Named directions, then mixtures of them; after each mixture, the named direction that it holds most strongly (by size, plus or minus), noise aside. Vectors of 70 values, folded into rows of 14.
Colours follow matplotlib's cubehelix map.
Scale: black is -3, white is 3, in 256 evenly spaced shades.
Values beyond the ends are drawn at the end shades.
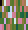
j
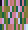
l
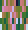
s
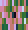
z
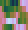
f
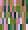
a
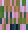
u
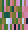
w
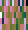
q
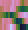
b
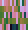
u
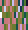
q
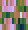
b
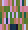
u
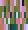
a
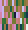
z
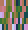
s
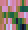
b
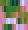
f
